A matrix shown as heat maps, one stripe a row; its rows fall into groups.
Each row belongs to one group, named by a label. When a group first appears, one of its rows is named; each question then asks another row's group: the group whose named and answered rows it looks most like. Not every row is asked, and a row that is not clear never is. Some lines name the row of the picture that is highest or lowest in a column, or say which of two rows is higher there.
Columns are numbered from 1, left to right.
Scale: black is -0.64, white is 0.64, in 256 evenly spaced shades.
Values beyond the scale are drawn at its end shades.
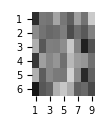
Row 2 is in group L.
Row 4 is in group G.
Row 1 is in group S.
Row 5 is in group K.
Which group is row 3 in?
K
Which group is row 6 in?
G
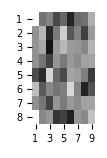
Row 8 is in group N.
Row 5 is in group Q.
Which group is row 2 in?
L
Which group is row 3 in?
L
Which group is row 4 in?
L
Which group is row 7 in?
L
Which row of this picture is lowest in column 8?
6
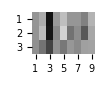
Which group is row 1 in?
L
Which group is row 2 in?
L
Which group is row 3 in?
L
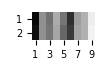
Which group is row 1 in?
S
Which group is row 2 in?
S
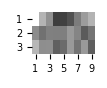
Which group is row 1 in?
N
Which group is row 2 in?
K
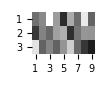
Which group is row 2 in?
S
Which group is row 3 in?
K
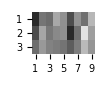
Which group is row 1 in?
S
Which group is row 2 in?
S
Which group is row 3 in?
S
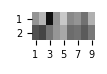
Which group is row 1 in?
L
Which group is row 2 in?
G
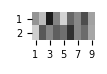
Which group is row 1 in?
L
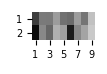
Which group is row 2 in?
S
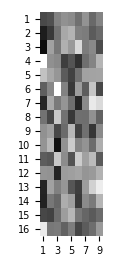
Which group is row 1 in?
G
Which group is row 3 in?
G
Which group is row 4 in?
N
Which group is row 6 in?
Q
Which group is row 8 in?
Q
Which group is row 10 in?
L
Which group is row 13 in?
S
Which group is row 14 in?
S
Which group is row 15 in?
G
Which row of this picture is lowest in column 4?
4
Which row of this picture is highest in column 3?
6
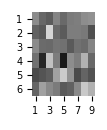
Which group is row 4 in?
Q
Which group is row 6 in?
S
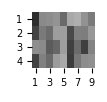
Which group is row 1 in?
G
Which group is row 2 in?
S
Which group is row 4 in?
S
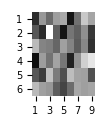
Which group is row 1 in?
S
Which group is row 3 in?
K
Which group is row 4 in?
S
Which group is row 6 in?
N
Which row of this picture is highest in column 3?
2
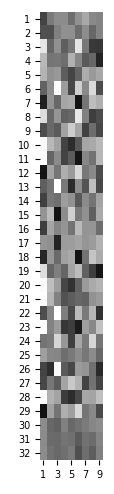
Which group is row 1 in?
G
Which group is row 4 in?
K
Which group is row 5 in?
N
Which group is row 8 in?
K
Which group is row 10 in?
N
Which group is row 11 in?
N
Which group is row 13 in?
Q
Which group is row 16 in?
G
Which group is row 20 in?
N
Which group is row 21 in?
N
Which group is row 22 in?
Q
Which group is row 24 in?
Q
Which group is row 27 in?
G
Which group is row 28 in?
N
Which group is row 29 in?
G
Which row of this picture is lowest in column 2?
26
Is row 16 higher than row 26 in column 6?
Yes
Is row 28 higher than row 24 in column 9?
Yes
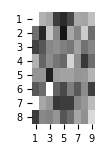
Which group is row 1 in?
N
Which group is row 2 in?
Q
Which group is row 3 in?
G
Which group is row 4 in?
K
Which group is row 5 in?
L
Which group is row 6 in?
Q
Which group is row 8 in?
S
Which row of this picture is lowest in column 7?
6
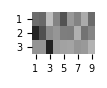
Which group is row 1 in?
Q
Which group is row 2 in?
G
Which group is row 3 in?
L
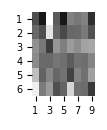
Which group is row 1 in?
Q
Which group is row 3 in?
L
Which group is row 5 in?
N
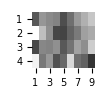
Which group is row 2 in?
N
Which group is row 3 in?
S
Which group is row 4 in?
K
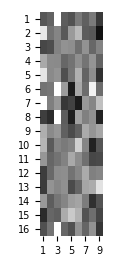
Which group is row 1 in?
Q
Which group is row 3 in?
G
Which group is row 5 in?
K
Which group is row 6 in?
Q
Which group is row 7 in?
N
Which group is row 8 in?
Q
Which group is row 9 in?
N
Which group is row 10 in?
K
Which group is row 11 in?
K
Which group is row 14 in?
K
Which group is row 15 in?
G
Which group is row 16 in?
Q
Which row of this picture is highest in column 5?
15
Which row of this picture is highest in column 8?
6
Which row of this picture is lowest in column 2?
8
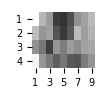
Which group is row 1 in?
N
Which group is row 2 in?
N
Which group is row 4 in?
N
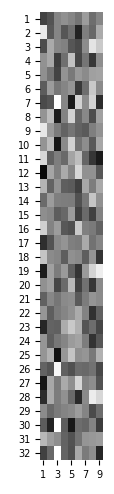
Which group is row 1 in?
G
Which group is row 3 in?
S
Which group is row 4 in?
L
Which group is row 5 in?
L
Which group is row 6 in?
S
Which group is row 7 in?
Q
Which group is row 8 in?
L
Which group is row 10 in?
L
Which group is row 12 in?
G
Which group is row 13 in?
N
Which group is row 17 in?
G
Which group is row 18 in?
K
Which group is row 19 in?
S
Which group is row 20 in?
L
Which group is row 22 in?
K
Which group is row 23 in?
G
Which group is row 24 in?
K
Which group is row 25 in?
L
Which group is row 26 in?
Q
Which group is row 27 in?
G
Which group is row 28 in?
S
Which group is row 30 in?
Q
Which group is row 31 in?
N
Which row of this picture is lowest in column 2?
30
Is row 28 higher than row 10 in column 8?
Yes
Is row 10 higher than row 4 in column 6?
Yes
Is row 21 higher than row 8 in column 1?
No
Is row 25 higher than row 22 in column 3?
No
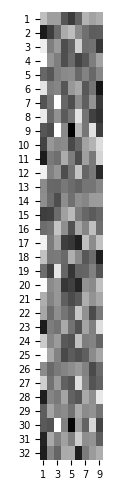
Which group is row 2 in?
G
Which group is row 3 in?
K
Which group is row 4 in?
N
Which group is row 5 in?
G
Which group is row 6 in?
K
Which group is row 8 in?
K
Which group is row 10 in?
S
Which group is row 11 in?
S
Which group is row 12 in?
K
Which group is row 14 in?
L
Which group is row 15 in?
G
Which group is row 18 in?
K
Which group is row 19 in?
Q
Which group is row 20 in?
N
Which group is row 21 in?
N
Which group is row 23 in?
S
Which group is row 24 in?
K
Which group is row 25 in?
N
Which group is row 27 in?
K
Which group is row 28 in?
S
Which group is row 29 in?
G
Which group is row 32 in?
S
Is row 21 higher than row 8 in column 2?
Yes
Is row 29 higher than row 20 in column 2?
Yes
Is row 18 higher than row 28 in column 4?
No
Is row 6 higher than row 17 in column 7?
No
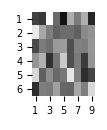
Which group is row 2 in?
N
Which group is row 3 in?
S
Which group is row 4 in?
L
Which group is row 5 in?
K
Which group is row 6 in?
S
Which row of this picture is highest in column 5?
4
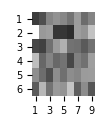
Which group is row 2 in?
N
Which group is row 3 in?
G
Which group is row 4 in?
N
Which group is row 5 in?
L
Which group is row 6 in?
G
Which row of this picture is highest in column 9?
2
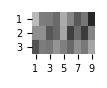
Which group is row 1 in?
K
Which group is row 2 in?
L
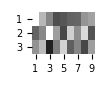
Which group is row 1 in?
N
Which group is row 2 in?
Q
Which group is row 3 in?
L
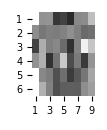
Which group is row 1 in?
N
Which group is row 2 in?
K
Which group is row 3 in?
S
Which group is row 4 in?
L
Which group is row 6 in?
N
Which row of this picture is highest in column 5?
4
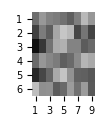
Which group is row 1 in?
S
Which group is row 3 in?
G
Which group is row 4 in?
S
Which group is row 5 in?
G
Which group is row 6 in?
K
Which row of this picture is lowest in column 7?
2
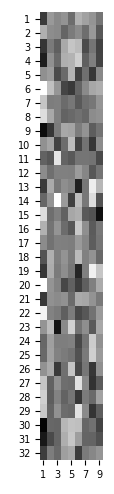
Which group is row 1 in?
G
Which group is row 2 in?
K
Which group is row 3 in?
G
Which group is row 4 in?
G
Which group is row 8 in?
N
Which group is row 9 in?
G
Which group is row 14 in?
Q
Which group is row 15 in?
K
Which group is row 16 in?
K
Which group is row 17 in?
K
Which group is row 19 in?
S
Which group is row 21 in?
G
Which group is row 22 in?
N
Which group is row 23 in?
L
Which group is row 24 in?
S
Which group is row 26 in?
L
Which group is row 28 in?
N
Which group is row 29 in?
K
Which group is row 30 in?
G
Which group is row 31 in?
G
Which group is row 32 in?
S
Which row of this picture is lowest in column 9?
15
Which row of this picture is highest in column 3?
14
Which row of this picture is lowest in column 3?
23
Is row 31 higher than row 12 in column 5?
Yes
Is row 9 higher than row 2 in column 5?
Yes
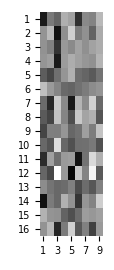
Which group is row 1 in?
S
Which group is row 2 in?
L
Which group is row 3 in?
L
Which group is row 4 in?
L
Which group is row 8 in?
Q
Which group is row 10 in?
Q
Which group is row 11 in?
S
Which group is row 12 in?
Q
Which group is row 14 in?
S
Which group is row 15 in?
N
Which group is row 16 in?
L
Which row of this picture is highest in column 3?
12
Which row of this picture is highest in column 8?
12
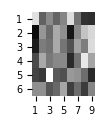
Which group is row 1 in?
K
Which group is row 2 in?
S
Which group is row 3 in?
S
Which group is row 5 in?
Q
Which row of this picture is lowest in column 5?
5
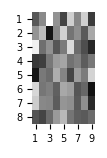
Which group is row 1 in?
Q
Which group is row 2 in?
L
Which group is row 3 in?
K
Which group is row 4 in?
G
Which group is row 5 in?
S
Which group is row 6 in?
K
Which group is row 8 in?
G
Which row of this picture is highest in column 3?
1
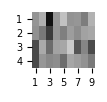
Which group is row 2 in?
L
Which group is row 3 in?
G
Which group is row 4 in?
G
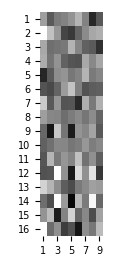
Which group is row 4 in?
N
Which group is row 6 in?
G
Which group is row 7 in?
N
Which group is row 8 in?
K
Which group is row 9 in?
Q
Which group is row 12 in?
Q
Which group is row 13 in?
N
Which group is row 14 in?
Q
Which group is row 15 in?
L
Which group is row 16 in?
N
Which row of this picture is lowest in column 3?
15
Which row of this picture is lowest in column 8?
1
